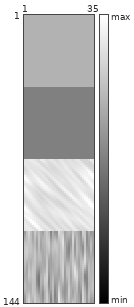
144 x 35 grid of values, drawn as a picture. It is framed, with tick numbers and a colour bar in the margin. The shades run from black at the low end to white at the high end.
It is made of 4 by 1 panels. Panel 1,1: high, flat. Panel 2,1: middling, flat. Panel 3,1: very high, slanting down to the right, faint in contrast. Panel 4,1: high, streaked downward.
